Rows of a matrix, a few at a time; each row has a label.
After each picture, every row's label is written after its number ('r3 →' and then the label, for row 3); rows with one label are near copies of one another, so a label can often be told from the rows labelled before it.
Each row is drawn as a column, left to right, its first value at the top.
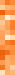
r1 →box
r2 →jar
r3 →jar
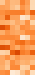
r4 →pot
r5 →pot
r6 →box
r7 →box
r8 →jar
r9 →jar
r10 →box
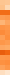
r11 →box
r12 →box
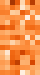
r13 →pot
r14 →pot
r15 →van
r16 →van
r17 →box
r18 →jar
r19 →van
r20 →jar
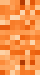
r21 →pot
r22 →pot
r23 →jar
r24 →jar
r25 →van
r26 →pot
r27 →van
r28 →box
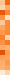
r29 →box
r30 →jar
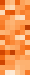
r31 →van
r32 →box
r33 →box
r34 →jar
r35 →jar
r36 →pot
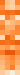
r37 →jar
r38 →box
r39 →box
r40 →jar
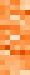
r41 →pot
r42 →pot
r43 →jar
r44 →jar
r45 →box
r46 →box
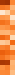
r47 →van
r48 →van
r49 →jar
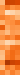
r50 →pot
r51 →van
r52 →van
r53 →van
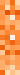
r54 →pot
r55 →box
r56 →jar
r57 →box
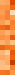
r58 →pot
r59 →pot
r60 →van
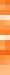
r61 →jar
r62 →jar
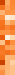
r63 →van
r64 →jar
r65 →jar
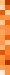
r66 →box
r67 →van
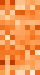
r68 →van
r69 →jar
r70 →van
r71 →box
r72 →box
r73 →pot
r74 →box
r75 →pot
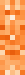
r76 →pot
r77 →box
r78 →jar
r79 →box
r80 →pot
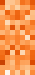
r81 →van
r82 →box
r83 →pot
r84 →box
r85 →pot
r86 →jar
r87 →van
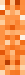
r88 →box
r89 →van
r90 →pot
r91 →van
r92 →jar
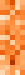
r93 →jar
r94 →jar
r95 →van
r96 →box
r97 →pot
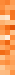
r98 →jar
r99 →jar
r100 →pot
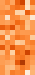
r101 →pot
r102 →jar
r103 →pot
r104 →van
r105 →van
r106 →box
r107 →jar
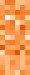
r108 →pot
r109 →jar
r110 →jar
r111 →box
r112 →pot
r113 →jar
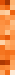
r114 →van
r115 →van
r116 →box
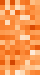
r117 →van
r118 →box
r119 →van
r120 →box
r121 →jar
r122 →jar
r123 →pot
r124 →pot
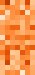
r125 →jar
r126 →van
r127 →pot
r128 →pot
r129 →box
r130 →van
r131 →pot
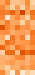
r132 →pot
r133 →jar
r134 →box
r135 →pot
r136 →box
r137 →jar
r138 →box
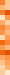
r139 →jar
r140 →box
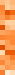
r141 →pot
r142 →box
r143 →box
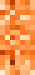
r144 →box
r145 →jar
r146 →van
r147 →pot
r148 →jar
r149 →jar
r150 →box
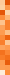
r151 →box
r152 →van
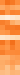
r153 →jar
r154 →jar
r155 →jar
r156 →jar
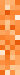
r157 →pot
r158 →box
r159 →pot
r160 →jar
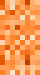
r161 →van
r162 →pot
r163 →box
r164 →pot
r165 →jar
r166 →van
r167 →jar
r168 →pot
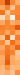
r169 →jar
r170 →van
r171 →jar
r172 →pot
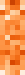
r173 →box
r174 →jar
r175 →van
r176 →van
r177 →box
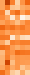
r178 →pot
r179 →van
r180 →jar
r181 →box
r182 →jar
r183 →jar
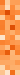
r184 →jar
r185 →box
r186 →pot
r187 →jar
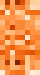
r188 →box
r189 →van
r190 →pot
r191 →van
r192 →van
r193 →jar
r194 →box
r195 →box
